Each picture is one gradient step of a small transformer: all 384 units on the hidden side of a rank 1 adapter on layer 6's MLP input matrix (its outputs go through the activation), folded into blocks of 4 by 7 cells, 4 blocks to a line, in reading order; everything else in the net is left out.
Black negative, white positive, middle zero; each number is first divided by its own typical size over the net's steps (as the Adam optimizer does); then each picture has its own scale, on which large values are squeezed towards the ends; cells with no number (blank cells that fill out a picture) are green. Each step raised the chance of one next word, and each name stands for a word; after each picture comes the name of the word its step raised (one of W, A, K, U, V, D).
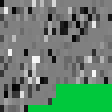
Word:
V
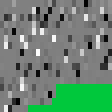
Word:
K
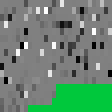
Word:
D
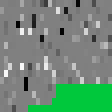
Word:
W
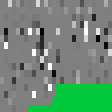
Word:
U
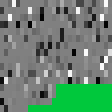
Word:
V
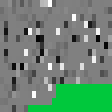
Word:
U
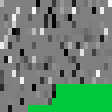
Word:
K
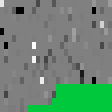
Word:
D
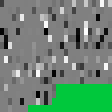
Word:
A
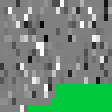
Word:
D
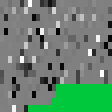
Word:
K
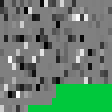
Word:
V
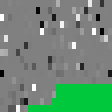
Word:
U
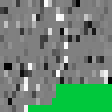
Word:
V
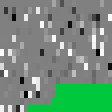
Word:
K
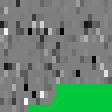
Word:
W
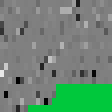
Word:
U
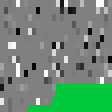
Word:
A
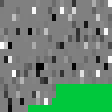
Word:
K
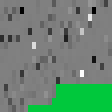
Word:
D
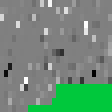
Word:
U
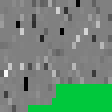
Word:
W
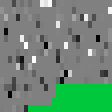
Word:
U
